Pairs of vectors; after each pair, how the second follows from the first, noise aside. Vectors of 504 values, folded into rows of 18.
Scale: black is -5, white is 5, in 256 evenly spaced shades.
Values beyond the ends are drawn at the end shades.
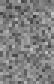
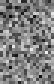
scaled up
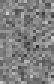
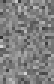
shuffled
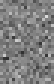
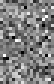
scaled up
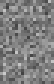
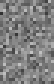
copied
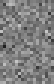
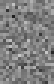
shuffled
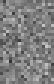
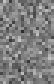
shuffled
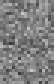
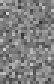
shuffled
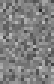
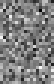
scaled up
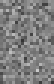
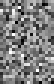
scaled up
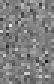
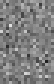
copied
